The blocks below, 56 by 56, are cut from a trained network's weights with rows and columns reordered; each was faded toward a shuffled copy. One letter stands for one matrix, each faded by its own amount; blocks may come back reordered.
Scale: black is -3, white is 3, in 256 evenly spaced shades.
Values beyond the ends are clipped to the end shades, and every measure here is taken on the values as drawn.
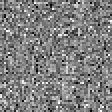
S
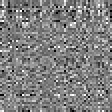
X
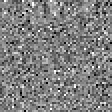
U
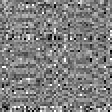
X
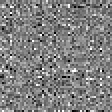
X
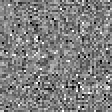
U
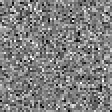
S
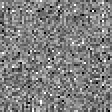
U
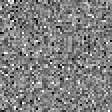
U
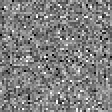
U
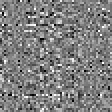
X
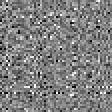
X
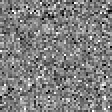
S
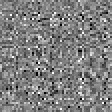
X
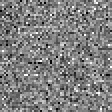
S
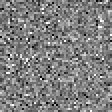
U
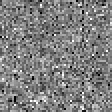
U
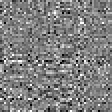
X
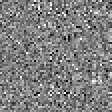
U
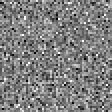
S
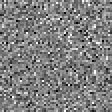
S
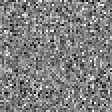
S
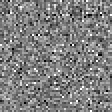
S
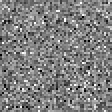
S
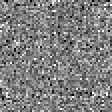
S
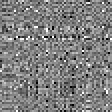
X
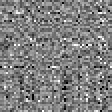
X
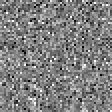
S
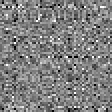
X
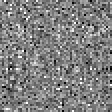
U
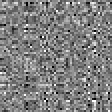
X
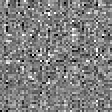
X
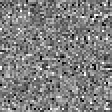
S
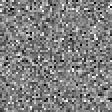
S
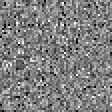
U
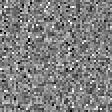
U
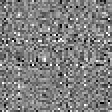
X
